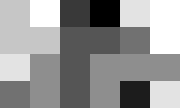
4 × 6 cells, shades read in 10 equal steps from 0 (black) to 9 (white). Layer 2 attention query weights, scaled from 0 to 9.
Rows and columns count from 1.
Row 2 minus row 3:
-1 2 0 -2 -1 4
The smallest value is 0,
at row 1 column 4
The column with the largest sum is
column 6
